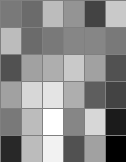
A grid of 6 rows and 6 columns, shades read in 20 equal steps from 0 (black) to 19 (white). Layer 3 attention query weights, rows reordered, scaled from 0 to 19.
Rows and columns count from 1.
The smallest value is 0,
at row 6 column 6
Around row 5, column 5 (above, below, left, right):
7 12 10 2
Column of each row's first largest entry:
6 1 4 3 3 3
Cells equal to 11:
1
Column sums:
53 72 90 65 62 37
